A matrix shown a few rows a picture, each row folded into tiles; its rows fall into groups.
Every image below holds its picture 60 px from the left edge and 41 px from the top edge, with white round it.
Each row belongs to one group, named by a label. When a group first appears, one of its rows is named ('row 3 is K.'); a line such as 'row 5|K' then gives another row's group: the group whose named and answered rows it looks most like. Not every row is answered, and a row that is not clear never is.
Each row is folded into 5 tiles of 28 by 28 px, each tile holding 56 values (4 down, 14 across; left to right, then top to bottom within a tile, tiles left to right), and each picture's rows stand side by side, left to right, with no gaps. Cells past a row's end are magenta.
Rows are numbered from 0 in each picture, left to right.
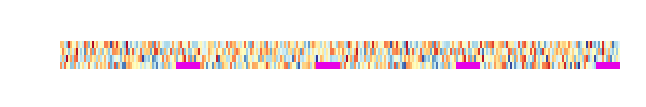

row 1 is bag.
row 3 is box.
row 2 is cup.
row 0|cup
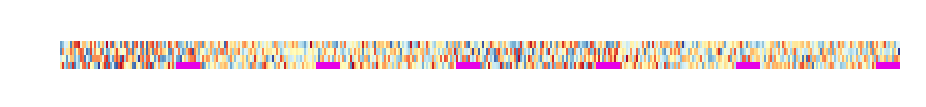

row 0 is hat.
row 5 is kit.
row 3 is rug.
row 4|cup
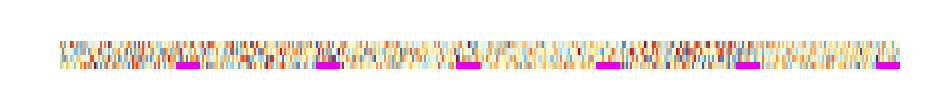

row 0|rug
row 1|box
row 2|cup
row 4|hat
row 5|box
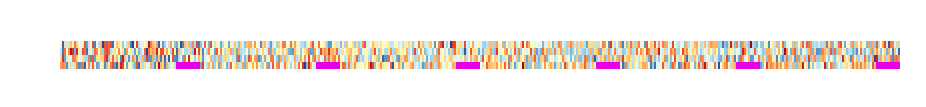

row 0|hat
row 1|rug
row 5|kit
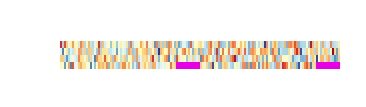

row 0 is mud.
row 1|bag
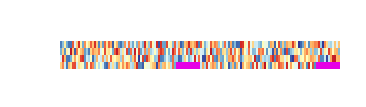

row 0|hat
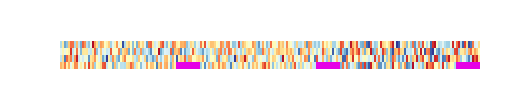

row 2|rug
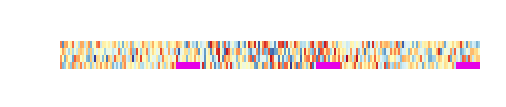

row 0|mud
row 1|rug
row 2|cup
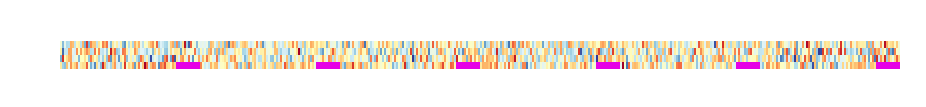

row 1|bag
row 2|mud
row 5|kit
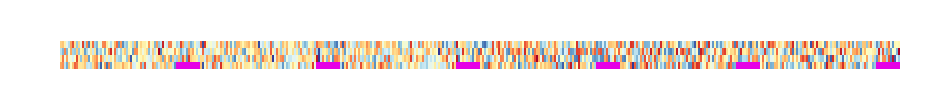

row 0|box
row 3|hat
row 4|rug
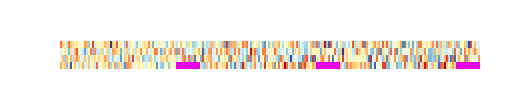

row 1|bag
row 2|mud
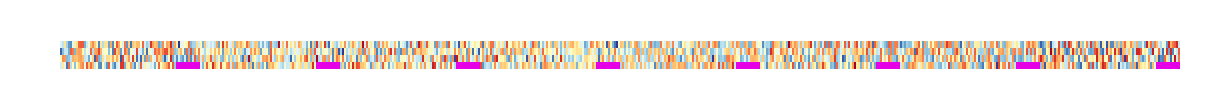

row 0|hat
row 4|rug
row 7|hat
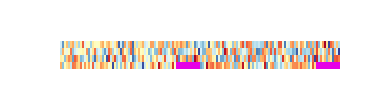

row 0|kit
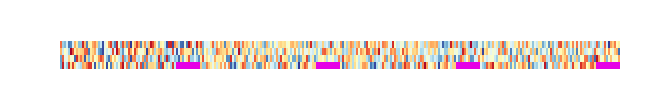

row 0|hat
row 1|mud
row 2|bag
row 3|mud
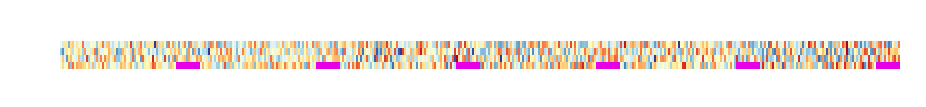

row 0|kit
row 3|rug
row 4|box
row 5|rug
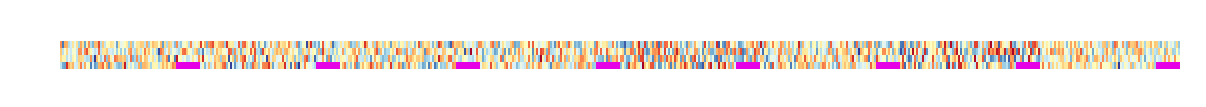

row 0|mud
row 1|box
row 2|cup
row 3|rug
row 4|hat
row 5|mud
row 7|hat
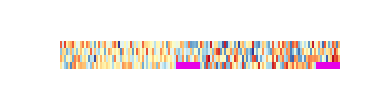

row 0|box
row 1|rug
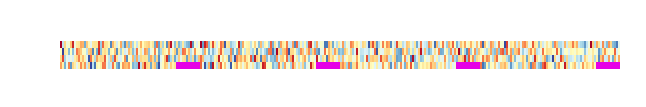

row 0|mud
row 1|mud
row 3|bag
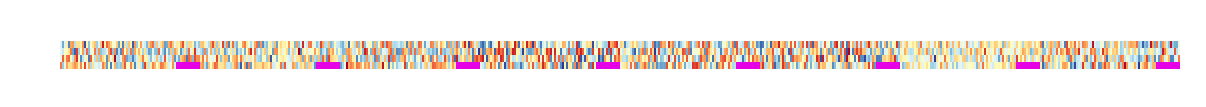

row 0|kit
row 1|box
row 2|kit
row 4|rug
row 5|hat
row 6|mud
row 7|bag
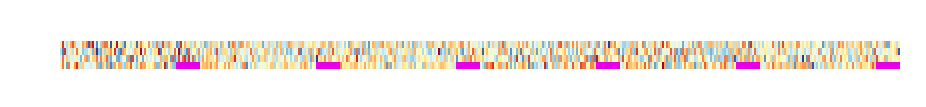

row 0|box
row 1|kit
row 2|kit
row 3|mud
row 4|kit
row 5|mud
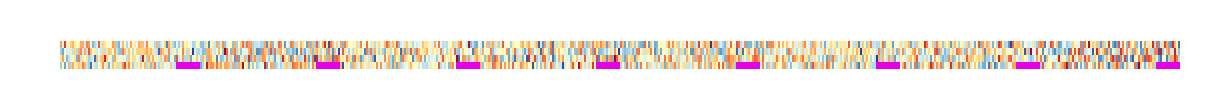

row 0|box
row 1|kit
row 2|cup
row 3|kit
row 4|rug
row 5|box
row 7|rug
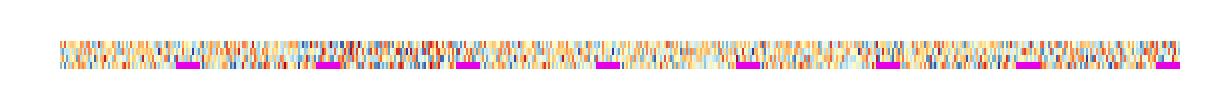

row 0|box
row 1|bag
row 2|hat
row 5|cup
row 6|mud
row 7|rug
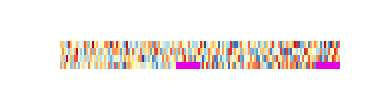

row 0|cup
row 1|rug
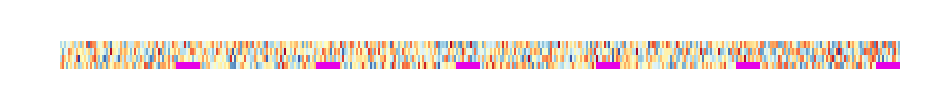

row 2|bag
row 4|kit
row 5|rug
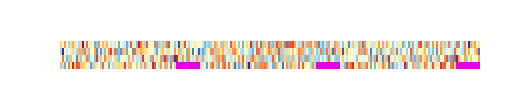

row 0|box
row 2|mud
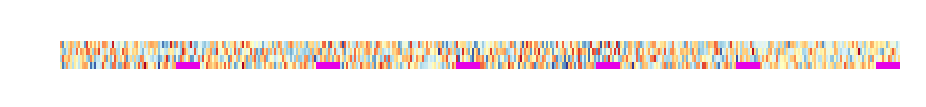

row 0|bag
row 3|hat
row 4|bag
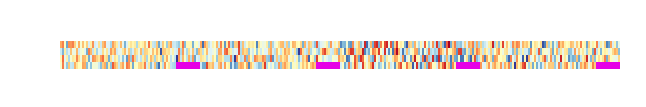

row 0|box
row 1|mud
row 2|hat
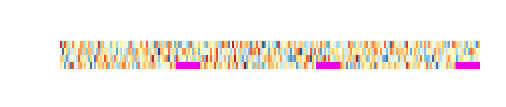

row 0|mud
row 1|cup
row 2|bag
